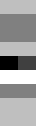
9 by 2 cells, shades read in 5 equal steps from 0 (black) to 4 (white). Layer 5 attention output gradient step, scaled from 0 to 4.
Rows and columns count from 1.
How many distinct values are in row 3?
1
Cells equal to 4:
2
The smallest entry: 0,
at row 5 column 1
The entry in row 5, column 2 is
1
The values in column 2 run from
1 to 4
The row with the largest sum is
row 6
